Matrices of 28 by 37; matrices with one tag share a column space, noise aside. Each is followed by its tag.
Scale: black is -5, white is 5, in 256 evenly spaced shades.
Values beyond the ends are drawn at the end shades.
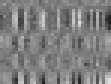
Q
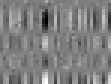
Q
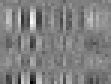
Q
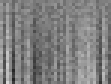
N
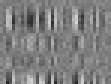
Q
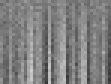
N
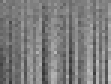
N
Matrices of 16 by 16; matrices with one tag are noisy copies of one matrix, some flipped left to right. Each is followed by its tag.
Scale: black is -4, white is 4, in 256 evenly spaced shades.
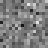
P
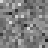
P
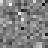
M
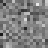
M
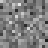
P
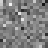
M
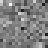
M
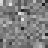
M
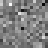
M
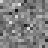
P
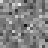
P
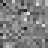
M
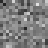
M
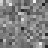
M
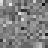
M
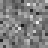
P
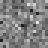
P
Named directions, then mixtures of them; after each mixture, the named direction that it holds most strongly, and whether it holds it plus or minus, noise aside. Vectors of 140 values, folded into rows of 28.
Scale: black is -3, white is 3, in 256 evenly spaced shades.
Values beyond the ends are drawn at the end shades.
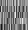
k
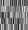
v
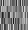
v, plus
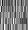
k, minus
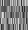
v, minus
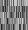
v, minus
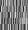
k, plus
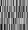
k, plus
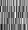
k, plus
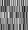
v, minus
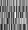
k, plus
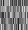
v, plus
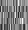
k, plus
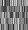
v, minus
